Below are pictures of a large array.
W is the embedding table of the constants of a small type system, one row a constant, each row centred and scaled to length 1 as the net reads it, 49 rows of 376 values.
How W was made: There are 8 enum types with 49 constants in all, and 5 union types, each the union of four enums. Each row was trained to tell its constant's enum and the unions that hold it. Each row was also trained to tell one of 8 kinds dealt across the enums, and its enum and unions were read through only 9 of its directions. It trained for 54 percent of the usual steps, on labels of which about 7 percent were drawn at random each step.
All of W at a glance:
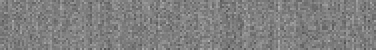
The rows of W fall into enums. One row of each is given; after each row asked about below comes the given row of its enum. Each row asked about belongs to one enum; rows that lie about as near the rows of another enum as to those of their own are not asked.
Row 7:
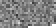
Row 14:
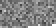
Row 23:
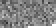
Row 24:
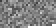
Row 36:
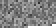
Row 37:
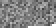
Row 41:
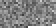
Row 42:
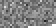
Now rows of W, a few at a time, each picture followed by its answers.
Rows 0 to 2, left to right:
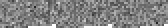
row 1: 36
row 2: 41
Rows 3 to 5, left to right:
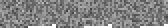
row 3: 41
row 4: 36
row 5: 7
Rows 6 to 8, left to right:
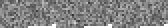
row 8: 7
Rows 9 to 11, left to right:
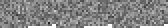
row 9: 7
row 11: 14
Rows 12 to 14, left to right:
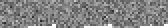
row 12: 24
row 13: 36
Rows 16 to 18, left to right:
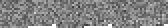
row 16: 14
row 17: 41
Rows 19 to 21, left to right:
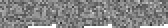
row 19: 42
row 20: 42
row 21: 23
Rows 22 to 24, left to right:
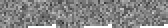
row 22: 7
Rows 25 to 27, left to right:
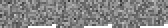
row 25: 14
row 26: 42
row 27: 42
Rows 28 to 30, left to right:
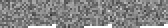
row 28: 14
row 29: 42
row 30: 24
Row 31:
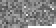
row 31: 36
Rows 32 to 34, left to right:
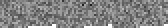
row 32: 7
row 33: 42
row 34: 23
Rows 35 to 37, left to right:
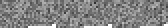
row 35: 14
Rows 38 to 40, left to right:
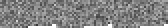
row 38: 14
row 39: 23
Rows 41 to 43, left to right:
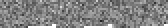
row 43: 23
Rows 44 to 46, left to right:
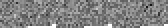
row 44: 7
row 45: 42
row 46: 14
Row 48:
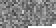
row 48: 41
